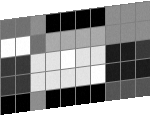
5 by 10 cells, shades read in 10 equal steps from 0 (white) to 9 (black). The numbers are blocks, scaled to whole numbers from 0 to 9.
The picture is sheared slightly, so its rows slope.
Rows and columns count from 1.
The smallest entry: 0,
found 4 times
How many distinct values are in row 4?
4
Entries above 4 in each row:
6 1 5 5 9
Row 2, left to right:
0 0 5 3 3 3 3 4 4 4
